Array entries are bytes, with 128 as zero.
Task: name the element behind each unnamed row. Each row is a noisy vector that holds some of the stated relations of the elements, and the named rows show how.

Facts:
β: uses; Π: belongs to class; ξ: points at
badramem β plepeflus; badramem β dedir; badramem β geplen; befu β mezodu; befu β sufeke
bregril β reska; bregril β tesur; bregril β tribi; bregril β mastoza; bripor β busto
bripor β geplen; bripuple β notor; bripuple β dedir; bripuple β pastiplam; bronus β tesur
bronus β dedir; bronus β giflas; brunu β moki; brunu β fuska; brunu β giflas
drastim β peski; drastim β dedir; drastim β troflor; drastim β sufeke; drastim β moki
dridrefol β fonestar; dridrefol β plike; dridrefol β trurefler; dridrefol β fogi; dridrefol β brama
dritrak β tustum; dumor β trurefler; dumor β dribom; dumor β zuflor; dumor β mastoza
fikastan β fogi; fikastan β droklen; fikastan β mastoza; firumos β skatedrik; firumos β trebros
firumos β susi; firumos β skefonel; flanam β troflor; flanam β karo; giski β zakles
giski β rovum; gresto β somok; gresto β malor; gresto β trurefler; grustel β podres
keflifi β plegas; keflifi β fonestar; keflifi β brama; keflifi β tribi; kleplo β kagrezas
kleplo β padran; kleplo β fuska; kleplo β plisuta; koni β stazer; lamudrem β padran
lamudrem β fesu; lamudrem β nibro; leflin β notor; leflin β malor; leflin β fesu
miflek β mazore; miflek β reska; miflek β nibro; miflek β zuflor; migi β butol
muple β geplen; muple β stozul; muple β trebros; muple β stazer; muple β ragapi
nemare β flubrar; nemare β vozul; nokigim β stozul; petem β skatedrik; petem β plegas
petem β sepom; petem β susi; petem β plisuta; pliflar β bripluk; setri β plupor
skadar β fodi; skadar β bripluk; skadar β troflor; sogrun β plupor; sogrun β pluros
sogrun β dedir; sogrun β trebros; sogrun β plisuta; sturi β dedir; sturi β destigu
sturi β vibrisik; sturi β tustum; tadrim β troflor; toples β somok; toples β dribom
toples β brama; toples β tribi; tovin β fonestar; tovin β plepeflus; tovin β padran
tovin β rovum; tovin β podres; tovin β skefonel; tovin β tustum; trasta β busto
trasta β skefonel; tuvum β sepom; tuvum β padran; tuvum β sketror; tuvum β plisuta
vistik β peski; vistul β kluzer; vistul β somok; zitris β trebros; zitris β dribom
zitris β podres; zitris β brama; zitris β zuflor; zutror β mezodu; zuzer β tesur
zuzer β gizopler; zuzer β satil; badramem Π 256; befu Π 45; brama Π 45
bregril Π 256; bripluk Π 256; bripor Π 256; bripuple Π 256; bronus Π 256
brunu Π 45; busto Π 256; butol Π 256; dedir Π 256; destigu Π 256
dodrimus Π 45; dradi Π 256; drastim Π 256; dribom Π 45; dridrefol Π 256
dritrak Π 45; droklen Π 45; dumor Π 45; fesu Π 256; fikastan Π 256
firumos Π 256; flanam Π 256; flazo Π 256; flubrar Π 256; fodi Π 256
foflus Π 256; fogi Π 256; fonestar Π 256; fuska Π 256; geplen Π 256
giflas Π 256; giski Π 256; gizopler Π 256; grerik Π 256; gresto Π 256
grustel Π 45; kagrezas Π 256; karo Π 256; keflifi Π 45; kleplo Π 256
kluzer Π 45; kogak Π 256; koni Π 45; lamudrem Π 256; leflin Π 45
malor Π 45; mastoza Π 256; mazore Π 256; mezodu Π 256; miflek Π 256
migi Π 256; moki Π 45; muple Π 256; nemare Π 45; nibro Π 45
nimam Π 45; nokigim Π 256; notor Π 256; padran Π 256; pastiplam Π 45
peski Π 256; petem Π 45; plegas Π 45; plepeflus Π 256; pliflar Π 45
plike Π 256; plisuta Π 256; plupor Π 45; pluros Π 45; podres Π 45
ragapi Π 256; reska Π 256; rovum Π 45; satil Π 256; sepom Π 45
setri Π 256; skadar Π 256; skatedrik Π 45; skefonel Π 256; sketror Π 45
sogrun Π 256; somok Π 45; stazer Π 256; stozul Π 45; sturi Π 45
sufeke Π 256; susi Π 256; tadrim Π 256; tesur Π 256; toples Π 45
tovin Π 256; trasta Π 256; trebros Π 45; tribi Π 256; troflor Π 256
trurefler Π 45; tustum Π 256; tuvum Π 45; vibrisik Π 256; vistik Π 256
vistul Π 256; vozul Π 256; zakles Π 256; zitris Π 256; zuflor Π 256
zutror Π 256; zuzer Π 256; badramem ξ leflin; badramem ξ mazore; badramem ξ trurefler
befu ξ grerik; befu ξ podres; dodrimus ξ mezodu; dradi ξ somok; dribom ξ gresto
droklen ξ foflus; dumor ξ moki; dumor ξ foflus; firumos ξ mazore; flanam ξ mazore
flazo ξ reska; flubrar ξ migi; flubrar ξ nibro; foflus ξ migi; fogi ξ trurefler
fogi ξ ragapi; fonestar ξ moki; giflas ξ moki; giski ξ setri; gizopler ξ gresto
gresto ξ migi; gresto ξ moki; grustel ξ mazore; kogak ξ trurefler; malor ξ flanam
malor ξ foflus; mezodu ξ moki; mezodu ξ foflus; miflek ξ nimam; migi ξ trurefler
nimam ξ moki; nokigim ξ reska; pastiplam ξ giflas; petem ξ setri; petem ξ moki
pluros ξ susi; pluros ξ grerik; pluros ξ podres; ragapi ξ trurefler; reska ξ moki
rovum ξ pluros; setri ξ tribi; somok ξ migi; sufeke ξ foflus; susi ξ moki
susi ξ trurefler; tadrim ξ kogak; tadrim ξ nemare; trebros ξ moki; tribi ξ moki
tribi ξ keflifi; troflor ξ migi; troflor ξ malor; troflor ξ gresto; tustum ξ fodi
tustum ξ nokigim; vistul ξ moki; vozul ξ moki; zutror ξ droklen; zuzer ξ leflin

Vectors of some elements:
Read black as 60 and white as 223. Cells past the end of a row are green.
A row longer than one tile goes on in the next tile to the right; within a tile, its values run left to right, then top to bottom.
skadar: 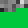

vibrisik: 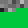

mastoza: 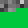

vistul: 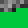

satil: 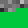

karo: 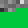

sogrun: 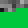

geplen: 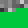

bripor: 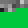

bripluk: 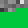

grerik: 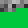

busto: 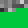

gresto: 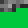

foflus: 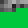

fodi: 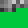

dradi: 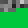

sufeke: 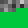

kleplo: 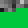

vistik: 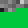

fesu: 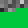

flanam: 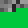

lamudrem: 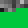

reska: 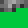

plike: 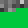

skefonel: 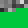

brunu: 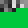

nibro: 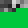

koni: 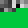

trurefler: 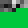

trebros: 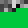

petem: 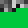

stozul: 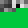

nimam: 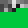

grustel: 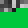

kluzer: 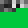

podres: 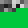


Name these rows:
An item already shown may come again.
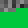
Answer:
fogi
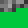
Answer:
fonestar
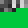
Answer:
pliflar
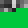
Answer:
malor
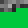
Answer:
gresto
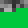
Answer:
badramem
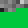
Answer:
vistik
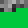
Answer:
nokigim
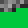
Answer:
vistul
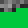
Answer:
miflek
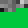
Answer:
drastim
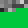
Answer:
skefonel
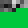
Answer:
trurefler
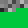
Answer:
dedir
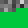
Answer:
troflor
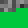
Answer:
gizopler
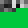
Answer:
kluzer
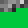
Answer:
vozul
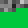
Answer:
tadrim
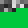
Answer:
befu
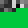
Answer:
toples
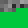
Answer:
kogak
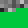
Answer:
plepeflus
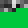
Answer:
dribom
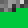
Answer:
vozul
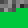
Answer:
gizopler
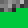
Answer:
flazo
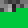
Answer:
firumos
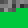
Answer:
gizopler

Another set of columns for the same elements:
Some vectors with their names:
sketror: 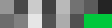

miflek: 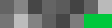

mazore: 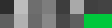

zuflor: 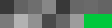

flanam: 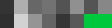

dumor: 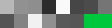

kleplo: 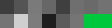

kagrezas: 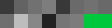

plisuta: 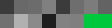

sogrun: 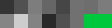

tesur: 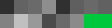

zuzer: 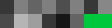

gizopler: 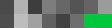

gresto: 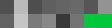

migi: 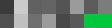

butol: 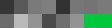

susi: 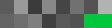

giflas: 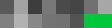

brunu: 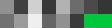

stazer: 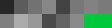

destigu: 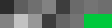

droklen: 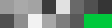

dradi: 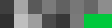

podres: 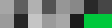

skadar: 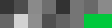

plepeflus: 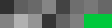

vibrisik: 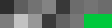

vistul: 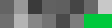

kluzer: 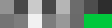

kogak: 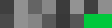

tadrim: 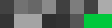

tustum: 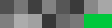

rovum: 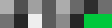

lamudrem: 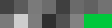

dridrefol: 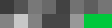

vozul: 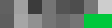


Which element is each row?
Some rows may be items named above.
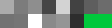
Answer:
pastiplam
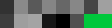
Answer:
badramem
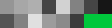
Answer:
nibro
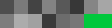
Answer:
tustum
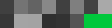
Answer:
tadrim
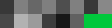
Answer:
zuzer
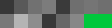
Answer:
zakles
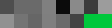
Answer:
grerik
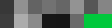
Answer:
firumos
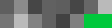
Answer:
miflek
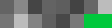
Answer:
miflek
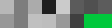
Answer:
keflifi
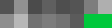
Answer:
setri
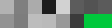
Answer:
keflifi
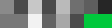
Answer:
plupor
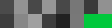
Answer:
fogi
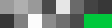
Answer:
malor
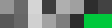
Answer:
nemare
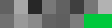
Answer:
fonestar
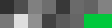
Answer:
drastim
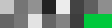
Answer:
petem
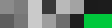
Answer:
leflin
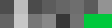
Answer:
gresto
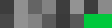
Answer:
kogak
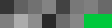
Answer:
skefonel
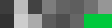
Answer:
sufeke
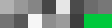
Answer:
trebros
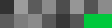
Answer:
ragapi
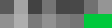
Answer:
reska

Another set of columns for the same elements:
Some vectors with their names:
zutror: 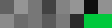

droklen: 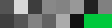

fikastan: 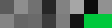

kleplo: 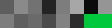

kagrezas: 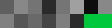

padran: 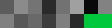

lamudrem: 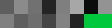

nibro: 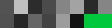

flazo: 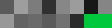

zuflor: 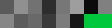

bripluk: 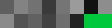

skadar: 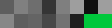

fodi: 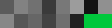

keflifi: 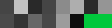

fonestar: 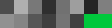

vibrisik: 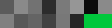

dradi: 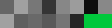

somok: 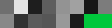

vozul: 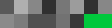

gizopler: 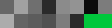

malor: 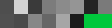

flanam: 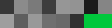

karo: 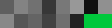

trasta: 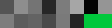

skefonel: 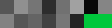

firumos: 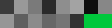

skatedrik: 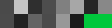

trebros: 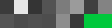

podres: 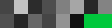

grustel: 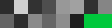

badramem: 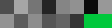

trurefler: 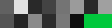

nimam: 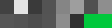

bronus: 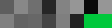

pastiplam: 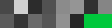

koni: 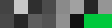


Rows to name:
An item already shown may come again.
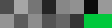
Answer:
badramem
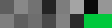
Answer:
kleplo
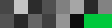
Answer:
brama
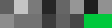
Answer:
susi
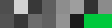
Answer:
dodrimus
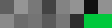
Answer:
zutror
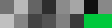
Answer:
gresto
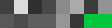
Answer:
petem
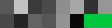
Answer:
nemare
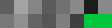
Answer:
mezodu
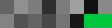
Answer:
butol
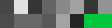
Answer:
dumor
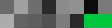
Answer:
gizopler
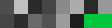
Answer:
tuvum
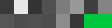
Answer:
trebros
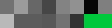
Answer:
troflor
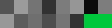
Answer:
tustum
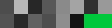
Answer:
pliflar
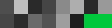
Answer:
tuvum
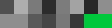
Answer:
vistul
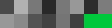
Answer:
reska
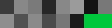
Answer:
mazore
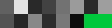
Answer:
trurefler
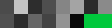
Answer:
kluzer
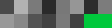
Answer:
reska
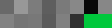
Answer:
sufeke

